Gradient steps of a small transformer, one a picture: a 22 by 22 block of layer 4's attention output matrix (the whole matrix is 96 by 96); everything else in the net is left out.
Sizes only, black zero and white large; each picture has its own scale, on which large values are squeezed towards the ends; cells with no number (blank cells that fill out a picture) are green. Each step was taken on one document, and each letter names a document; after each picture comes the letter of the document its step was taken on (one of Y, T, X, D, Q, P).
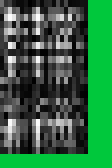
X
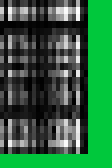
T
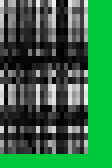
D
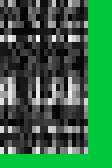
D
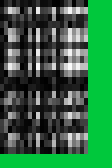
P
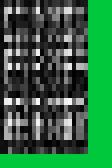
P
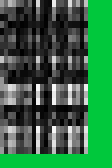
D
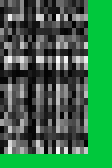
X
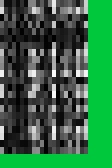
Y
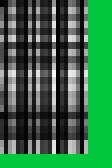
D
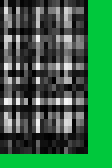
P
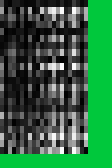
Y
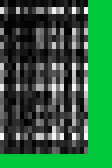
Y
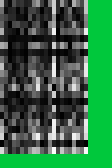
Y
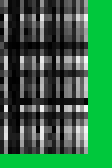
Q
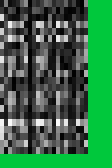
X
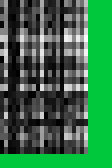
Q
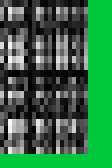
X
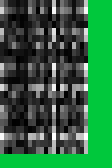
Y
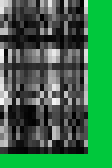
D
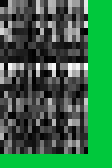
D
